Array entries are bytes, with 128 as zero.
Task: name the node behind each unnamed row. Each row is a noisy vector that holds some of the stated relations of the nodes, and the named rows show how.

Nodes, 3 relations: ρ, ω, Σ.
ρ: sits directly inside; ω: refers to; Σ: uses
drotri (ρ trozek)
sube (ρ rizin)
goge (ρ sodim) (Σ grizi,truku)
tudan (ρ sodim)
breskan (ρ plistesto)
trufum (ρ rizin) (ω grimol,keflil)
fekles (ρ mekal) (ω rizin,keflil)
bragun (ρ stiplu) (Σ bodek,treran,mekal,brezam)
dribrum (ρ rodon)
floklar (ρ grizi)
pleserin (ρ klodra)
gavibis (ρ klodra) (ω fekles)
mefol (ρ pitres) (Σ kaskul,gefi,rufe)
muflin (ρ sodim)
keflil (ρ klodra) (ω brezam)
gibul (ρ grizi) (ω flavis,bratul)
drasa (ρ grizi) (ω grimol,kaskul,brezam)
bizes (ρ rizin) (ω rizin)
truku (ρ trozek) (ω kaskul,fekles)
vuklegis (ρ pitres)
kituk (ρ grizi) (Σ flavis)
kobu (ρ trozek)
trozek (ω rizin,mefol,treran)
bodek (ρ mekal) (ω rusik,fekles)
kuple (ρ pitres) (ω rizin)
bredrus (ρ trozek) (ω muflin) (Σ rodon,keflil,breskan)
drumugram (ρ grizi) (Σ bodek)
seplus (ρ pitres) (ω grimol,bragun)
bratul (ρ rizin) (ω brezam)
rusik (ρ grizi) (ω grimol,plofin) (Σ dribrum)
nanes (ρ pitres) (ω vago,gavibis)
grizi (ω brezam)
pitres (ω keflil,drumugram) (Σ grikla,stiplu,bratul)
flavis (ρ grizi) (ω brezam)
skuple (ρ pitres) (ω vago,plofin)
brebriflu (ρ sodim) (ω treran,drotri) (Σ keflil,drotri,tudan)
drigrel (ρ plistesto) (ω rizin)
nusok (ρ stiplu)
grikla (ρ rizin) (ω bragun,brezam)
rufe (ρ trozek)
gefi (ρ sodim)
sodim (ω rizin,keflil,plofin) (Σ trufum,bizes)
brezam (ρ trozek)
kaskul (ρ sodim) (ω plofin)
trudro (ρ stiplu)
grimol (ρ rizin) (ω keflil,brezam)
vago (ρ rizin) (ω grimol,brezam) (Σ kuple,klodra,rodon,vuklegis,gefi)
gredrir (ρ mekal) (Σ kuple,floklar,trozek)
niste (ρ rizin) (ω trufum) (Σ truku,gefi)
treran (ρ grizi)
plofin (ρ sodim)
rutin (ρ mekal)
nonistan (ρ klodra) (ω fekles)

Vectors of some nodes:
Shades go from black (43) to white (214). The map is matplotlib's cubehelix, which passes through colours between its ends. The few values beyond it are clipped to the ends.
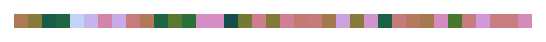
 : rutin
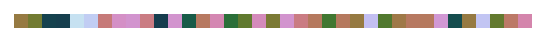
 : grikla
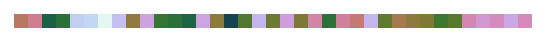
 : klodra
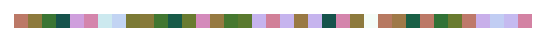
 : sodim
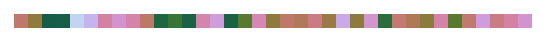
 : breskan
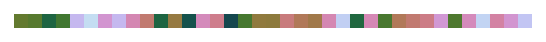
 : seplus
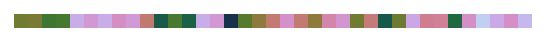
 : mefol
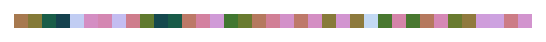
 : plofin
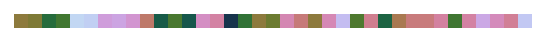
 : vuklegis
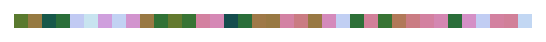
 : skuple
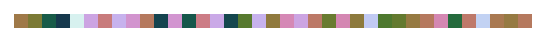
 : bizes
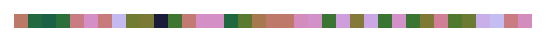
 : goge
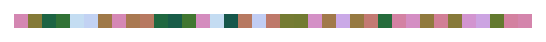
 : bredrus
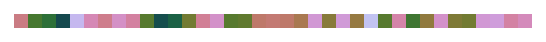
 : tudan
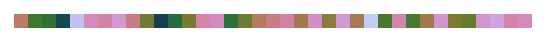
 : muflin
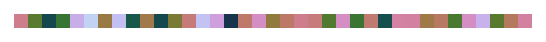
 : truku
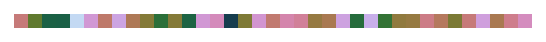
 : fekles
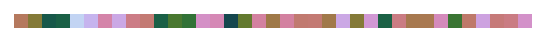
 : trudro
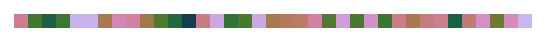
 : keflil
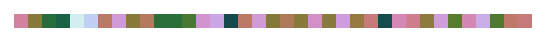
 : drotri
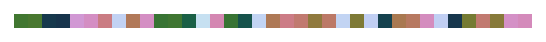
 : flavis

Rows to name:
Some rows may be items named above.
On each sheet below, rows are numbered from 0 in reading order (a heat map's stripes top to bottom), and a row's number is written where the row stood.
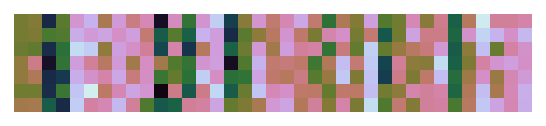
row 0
niste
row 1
mefol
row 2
grimol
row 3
drumugram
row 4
gibul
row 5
vago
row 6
kaskul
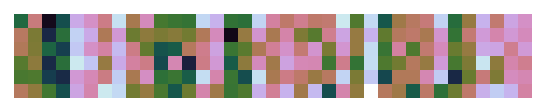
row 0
rusik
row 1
bodek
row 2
plofin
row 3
trufum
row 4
flavis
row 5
sodim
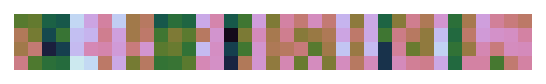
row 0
dribrum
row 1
bragun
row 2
treran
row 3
brezam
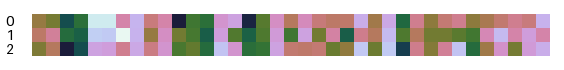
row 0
gredrir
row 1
stiplu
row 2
drasa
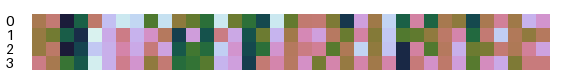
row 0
grizi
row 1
bizes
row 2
floklar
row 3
rufe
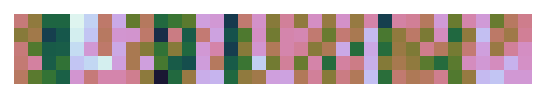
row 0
kobu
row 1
sube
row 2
fekles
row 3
rodon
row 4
gefi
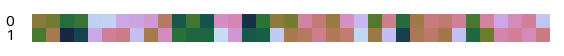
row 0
vuklegis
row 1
kituk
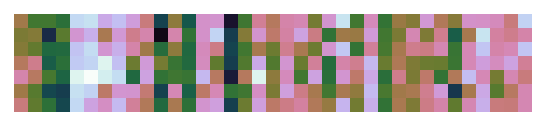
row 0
kuple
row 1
niste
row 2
nanes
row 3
mekal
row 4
trozek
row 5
bratul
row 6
drigrel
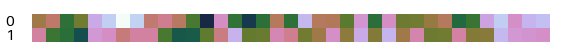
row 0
pitres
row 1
brebriflu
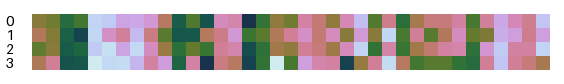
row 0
vuklegis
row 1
plofin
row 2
skuple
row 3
rizin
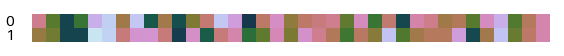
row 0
truku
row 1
grikla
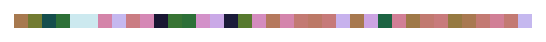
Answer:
gredrir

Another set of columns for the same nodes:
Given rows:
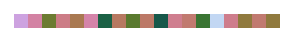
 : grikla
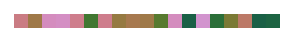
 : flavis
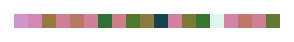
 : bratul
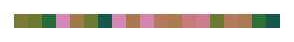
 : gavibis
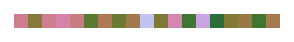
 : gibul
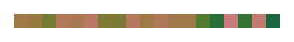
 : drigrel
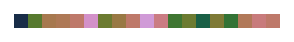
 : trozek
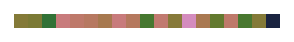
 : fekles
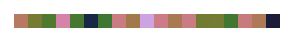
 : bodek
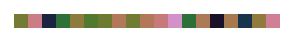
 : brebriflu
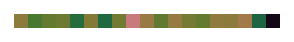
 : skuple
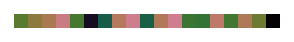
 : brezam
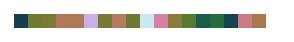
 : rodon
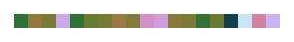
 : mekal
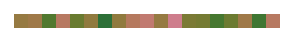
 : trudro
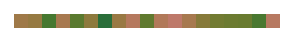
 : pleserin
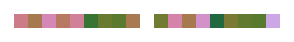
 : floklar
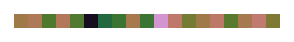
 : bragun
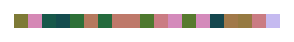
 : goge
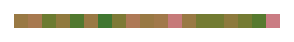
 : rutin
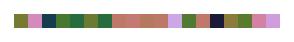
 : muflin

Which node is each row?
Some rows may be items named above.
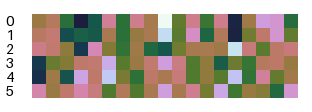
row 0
kaskul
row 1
plofin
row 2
vago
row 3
trozek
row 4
pitres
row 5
kituk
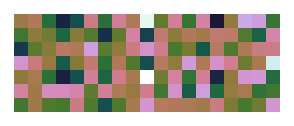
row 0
kaskul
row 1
mefol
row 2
trozek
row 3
niste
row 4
kaskul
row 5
flavis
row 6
gredrir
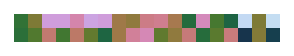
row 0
grizi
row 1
kuple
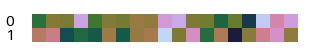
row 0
mekal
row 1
plofin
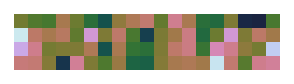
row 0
drotri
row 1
bizes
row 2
sube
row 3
vago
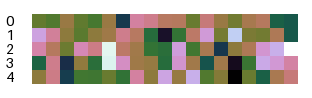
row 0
truku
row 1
grimol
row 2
rizin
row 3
sodim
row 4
tudan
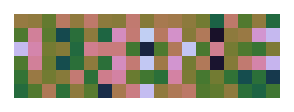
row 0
drigrel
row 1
gefi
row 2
trufum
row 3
gefi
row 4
keflil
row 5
vuklegis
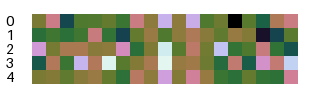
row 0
tudan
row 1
bredrus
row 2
rusik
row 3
stiplu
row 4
breskan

